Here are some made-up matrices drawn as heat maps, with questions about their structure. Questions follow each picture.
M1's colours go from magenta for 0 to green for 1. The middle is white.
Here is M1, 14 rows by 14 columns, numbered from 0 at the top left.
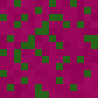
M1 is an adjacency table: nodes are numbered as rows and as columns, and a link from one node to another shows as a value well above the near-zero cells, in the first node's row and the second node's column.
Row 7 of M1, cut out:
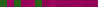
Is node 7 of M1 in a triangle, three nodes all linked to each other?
yes
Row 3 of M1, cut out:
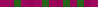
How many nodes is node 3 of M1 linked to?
4
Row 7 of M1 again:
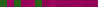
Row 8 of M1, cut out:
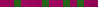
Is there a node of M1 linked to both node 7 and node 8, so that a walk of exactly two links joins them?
yes
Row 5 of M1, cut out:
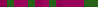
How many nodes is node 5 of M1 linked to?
5
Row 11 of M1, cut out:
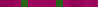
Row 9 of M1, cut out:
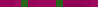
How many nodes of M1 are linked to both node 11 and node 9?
2
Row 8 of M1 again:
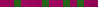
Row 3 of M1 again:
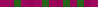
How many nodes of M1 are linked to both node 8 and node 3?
4
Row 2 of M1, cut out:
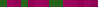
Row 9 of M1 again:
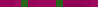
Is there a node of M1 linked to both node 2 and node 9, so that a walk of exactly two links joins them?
yes
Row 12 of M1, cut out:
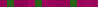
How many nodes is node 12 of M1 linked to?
3
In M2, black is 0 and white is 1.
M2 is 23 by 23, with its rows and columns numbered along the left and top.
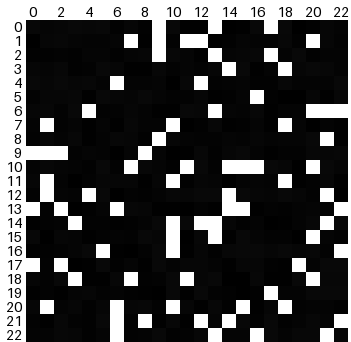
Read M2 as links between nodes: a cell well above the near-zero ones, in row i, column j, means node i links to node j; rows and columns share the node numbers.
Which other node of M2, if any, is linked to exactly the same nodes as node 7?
node 11
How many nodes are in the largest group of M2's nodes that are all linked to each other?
3
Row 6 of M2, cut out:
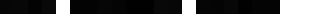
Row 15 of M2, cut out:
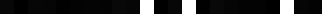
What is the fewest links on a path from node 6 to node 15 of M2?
2
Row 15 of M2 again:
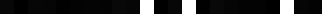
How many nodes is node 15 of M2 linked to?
3
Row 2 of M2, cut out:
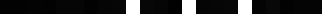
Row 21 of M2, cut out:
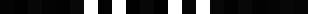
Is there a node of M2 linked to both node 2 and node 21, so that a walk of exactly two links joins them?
no
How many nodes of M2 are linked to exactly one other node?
2
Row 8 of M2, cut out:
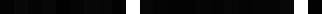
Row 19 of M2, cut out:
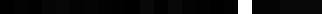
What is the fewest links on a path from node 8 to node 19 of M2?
4
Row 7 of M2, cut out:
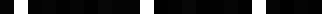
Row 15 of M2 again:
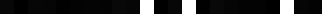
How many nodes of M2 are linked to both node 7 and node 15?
1
